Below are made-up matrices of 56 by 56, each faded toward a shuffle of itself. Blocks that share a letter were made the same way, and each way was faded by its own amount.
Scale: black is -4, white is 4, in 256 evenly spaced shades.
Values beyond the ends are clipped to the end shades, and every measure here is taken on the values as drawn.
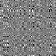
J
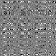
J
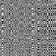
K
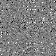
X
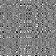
J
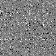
X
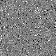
X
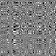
J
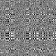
K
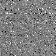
X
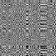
K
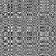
K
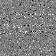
X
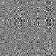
J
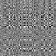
K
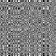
K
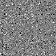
X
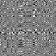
J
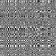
K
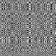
K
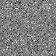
X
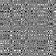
J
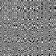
J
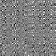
J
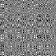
J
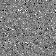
X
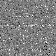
X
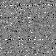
X
